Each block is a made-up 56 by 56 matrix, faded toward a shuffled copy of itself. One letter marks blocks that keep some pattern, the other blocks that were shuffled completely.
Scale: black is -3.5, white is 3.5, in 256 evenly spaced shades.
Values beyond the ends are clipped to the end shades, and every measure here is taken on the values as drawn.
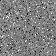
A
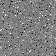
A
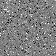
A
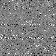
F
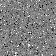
A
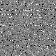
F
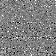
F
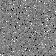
A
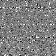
F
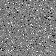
A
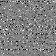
F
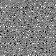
F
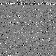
F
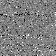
F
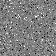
A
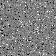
A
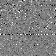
F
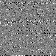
F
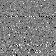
F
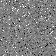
A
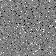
A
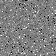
A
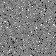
A
